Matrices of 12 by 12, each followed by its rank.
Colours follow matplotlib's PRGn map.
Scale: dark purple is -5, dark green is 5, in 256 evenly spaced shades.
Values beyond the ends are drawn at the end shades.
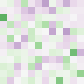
full rank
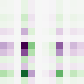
one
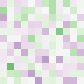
full rank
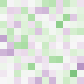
full rank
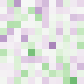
full rank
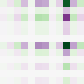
one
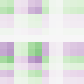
one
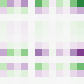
one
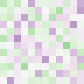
full rank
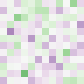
full rank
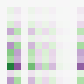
one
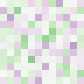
full rank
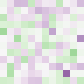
full rank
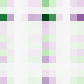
one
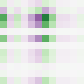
one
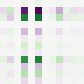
one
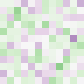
full rank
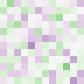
full rank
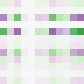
one
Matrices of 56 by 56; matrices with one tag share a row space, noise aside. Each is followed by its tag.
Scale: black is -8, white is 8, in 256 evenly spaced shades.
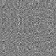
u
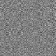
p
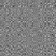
p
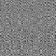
p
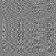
u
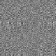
p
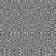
p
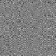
p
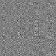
u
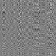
u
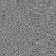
u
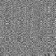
p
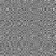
p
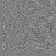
u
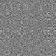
p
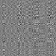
u
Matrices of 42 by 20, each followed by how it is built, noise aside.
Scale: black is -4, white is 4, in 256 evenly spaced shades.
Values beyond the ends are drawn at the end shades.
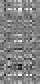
low rank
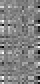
low rank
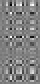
low rank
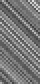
Toeplitz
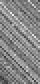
Toeplitz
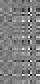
low rank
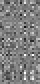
low rank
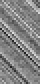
Toeplitz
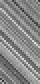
Toeplitz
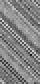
Toeplitz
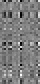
low rank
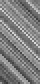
Toeplitz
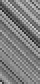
Toeplitz
